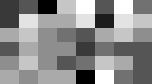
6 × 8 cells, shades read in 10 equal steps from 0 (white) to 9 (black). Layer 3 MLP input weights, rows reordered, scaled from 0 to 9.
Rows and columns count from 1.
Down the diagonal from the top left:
7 1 4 4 5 0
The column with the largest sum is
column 1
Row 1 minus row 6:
4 2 6 -1 -9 6 -5 -1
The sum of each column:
30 18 27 23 28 24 17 29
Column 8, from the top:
5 2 4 6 6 6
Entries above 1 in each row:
6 5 8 8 8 7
